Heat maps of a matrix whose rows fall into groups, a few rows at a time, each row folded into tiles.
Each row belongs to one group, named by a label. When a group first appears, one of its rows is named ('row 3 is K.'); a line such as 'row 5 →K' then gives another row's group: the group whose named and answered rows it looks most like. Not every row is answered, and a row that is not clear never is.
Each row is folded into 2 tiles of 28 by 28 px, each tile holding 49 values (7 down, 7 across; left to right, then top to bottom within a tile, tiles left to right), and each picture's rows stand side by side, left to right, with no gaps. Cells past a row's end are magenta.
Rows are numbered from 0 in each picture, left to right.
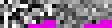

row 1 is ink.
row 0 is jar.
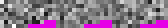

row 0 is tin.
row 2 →ink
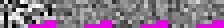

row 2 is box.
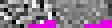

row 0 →box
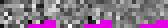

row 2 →jar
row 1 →tin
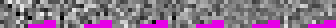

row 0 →ink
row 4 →tin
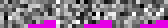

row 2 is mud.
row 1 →tin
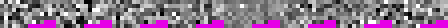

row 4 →box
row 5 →mud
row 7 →ink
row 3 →box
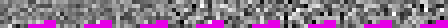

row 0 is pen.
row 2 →jar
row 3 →box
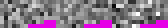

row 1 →pen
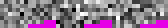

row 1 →ink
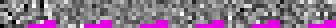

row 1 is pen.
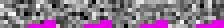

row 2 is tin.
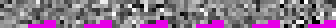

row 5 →tin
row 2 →mud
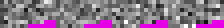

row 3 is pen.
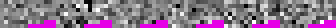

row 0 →pen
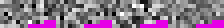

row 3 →jar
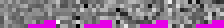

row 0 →jar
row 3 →tin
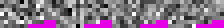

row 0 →tin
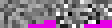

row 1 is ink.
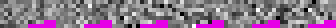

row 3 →ink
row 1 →mud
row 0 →box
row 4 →mud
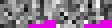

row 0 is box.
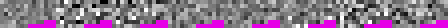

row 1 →pen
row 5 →pen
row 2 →pen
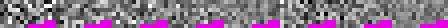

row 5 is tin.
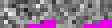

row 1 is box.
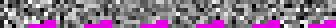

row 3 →mud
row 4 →mud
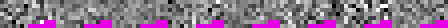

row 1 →pen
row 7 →mud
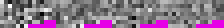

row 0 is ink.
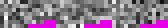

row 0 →jar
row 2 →tin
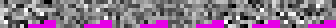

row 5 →tin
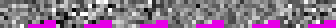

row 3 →box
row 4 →box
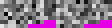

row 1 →tin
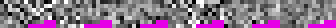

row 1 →pen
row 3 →mud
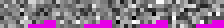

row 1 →tin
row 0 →mud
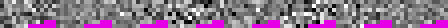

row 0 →ink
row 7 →ink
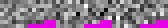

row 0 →pen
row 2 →jar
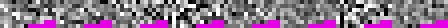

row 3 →jar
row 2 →mud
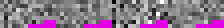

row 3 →ink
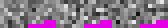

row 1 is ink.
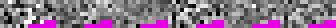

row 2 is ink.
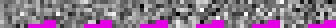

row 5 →tin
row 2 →mud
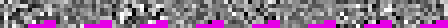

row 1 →pen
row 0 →jar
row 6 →box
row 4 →mud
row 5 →jar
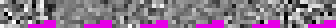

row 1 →pen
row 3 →pen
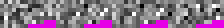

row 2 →mud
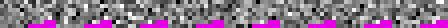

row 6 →box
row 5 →mud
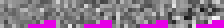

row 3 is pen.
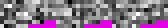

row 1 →tin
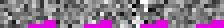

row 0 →box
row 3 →pen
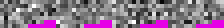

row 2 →tin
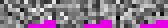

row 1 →box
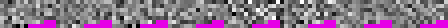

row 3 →pen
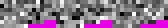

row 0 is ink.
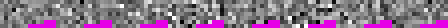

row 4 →box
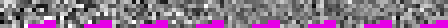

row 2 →tin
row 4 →jar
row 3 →tin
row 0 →pen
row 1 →jar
